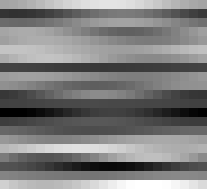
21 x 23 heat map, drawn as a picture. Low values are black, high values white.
Grain: streaks across. Roughest part: bottom middle. Slope: none.
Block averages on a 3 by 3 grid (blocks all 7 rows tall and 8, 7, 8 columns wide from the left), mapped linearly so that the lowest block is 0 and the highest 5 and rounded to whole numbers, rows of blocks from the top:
554
010
345
